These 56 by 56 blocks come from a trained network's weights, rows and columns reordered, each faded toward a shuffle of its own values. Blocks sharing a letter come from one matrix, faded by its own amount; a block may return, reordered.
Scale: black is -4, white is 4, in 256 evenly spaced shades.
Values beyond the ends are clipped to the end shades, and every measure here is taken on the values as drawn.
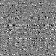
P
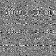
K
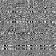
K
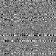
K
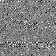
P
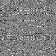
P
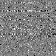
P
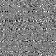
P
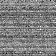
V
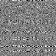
K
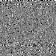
P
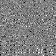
P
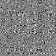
P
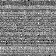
V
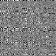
K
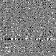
P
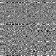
K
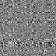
K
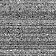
V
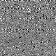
P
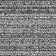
V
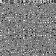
P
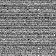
V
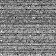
V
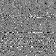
P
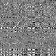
K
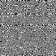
P
